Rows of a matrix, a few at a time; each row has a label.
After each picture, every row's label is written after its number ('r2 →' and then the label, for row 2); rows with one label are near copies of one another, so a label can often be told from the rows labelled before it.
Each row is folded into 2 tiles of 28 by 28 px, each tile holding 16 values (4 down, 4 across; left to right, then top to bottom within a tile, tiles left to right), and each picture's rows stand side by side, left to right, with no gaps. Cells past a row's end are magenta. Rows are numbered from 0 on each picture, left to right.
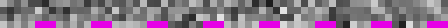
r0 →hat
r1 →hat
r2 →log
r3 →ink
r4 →hat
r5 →log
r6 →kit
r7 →kit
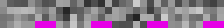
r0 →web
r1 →hat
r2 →ink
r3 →web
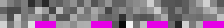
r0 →hat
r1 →log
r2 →kit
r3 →kit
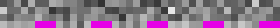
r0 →log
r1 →hat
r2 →hat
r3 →log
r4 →log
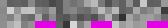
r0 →web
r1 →kit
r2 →log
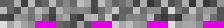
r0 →log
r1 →ink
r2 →log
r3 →log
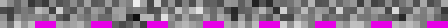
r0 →hat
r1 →log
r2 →ink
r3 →web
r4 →hat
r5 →log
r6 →log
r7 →log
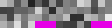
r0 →hat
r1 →ink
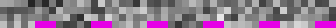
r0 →hat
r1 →ink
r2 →web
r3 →ink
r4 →log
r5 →log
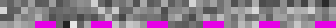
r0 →log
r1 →kit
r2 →log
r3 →ink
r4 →web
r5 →web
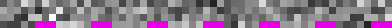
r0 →ink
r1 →log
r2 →web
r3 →hat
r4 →kit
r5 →hat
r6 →ink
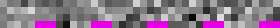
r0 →web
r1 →kit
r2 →ink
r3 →ink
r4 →log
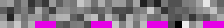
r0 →hat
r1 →ink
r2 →hat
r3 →kit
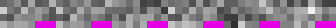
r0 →log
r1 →log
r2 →hat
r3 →log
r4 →kit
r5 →web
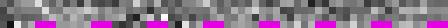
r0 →kit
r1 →web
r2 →ink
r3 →kit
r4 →web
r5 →hat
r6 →hat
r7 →web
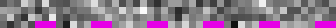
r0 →ink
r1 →kit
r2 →web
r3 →hat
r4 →kit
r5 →log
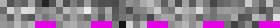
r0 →web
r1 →web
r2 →kit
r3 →web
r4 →ink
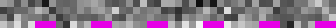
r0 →hat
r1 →kit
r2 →log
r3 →hat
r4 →log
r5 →kit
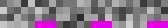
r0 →log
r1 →ink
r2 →hat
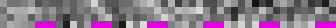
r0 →web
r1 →kit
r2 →kit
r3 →web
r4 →hat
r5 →hat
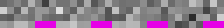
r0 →log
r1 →log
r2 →log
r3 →ink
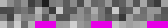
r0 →hat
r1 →log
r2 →log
